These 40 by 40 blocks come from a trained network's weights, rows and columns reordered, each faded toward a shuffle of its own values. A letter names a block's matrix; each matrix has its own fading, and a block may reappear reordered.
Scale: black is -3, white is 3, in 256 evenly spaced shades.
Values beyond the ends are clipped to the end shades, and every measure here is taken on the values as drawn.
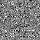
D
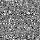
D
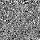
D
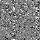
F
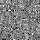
D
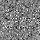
D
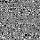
D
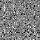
F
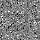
F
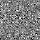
D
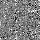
F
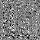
F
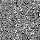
F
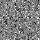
F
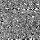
D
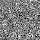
D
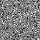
F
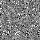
D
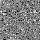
D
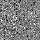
F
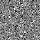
F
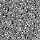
F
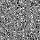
F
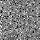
F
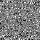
D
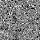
D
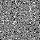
F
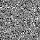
D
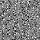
F
